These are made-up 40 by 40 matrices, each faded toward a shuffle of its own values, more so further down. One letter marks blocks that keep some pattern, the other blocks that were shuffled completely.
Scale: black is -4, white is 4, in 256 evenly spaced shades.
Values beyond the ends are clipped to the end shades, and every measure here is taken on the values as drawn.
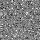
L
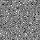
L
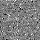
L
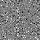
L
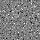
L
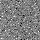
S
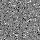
S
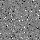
L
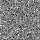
S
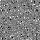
L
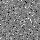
S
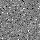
S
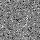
L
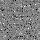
L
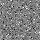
L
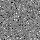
S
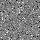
S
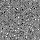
S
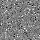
S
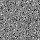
L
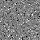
L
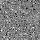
L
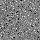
S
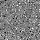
L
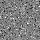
S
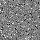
S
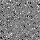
L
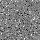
S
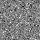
S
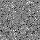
L
